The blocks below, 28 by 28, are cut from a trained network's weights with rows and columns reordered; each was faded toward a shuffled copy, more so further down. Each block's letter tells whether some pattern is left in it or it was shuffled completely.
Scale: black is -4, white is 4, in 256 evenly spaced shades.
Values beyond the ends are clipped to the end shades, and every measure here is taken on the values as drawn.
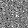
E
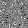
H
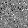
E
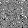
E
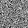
H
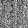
E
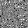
E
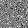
H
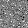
H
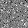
H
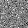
H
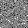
H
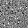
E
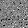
E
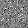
E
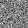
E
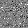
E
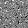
H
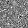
H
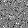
H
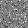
H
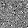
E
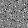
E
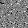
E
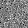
H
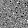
H
